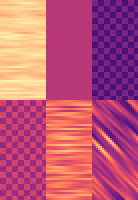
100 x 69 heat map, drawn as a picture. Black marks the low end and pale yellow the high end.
It is made of 2 by 3 panels. Panel 1,1: very high, streaked across, faint in contrast. Panel 1,2: middling, flat. Panel 1,3: low, checkered. Panel 2,1: middling, checkered. Panel 2,2: high, streaked across. Panel 2,3: middling, slanting down to the right, strong in contrast.
